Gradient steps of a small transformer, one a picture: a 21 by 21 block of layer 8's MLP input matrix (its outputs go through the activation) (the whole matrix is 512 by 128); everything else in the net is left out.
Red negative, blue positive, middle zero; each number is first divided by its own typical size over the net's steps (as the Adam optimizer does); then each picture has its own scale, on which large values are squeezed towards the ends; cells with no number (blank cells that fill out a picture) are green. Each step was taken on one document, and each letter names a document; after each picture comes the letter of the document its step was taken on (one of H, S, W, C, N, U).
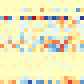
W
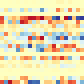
W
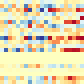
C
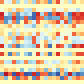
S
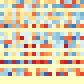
S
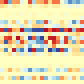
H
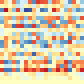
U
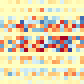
W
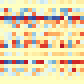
U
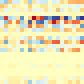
C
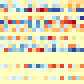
C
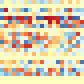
U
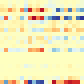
C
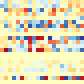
C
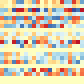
S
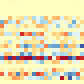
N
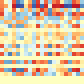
S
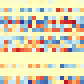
W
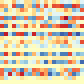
S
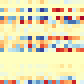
W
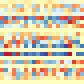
U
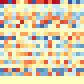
U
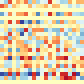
H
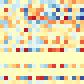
C
